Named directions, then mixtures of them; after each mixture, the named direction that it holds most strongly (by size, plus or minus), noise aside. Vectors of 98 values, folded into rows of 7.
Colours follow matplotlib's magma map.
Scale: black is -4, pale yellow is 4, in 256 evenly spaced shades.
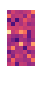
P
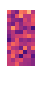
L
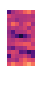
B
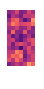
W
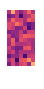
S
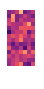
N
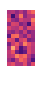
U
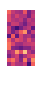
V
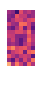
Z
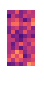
W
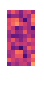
W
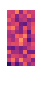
Z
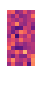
V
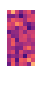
S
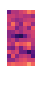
B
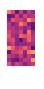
Z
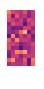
V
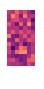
U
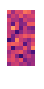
L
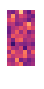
N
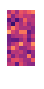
P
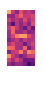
B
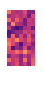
V
